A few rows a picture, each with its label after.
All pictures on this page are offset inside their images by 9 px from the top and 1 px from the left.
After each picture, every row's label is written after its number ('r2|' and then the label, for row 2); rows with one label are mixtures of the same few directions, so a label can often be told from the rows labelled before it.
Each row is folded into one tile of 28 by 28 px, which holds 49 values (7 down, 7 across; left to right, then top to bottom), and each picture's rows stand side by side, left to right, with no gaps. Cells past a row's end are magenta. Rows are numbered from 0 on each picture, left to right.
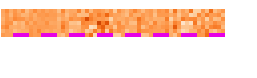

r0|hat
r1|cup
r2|hat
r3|hat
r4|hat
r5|hat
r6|hat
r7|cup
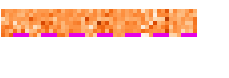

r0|hat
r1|hat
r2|hat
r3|hat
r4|hat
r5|hat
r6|hat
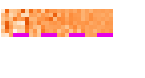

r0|hat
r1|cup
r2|hat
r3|cup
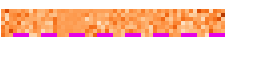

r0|cup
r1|hat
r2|cup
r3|hat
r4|cup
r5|cup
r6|hat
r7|cup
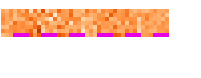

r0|hat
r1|cup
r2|hat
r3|cup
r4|hat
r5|cup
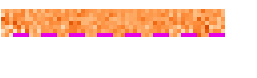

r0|hat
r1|cup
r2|hat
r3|cup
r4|hat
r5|hat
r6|hat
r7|cup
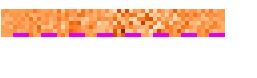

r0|cup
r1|cup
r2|hat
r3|hat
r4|cup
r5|cup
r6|cup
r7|cup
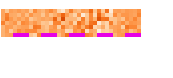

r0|cup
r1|hat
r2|cup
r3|hat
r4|cup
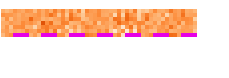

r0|cup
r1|hat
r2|hat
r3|hat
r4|hat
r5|cup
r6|hat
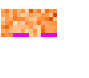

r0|hat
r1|cup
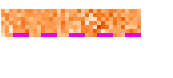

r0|cup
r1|cup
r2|hat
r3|cup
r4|cup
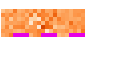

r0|cup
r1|cup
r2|hat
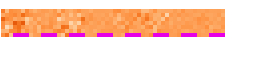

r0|hat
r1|cup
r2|hat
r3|cup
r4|cup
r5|cup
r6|cup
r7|cup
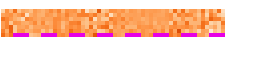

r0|cup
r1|hat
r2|hat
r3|cup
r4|cup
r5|hat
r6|cup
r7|hat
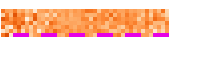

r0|hat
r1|cup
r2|hat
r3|cup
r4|hat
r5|hat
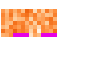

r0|hat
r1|cup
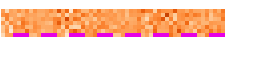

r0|cup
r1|hat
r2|cup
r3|cup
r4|hat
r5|cup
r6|cup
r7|hat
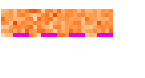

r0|hat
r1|cup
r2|hat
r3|hat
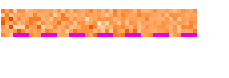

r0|cup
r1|cup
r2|cup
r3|hat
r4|hat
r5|cup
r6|cup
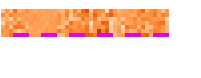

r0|cup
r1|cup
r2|hat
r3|hat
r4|cup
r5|hat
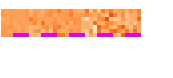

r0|hat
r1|hat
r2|hat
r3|cup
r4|hat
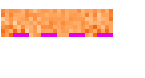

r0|hat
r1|cup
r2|hat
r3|hat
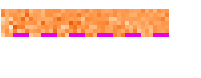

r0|cup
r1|hat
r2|hat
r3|hat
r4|hat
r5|cup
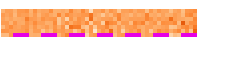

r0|hat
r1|hat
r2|cup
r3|cup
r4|cup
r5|cup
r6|hat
